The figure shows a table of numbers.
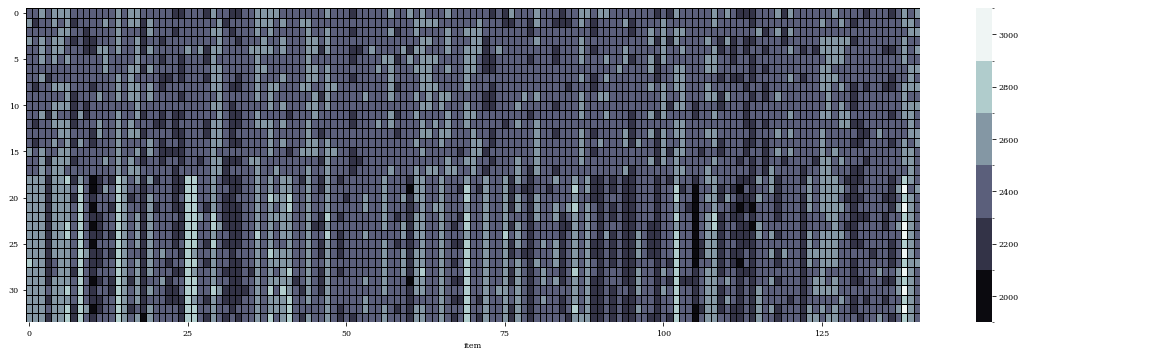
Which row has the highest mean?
30
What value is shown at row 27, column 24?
2400
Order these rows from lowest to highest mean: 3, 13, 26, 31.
31, 13, 3, 26
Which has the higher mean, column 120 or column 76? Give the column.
120
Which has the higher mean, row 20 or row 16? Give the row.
20
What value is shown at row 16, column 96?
2400
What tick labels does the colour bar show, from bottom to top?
2000, 2200, 2400, 2600, 2800, 3000
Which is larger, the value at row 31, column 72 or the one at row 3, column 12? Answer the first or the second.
the first
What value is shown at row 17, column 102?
2600
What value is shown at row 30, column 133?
2400
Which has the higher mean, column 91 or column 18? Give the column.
91
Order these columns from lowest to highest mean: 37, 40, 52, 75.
52, 37, 75, 40
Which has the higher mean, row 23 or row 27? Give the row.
27
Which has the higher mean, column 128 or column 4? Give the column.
4
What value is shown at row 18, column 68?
2400
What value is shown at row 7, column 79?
2400
